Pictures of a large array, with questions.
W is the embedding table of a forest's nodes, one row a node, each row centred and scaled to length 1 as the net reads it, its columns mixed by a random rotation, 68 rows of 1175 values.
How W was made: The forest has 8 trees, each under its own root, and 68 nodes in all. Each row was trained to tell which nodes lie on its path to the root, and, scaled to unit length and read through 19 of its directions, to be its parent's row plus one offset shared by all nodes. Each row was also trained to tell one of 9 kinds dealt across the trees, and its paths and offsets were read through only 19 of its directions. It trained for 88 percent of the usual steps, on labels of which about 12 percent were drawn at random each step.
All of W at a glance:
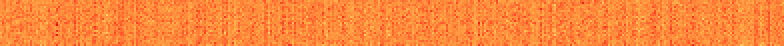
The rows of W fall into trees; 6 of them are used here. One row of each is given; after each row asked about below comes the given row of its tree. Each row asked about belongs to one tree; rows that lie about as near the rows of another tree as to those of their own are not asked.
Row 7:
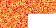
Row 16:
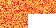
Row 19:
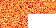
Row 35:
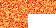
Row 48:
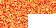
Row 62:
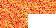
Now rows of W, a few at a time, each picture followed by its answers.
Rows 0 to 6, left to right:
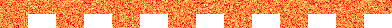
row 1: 35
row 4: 48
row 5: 62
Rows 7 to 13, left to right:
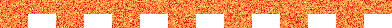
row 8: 16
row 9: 48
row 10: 62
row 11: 48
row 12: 62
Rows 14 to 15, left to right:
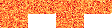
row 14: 35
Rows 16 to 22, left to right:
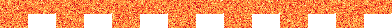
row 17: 35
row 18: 48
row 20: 62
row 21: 48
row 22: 48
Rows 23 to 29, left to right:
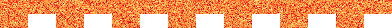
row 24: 62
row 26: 62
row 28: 48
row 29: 16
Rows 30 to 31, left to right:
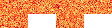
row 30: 19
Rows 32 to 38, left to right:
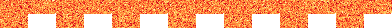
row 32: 19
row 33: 35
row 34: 35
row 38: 35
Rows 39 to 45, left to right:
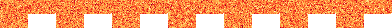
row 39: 48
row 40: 62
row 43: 62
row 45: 48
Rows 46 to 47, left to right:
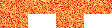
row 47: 35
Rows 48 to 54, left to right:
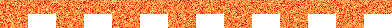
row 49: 35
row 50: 48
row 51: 7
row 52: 35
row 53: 35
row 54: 48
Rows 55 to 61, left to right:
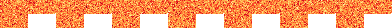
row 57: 62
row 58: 7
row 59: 48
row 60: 16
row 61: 62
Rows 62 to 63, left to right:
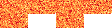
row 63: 62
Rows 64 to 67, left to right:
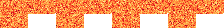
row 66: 62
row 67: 35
